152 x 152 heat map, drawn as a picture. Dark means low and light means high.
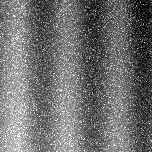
Odd rows or columns: none. Ninth with the lowest average: top right. Stripes: upright, repeating 3 times. Ninth with the highest average: bottom left. Histogram: bell-shaped. Slope: up to the bottom left.
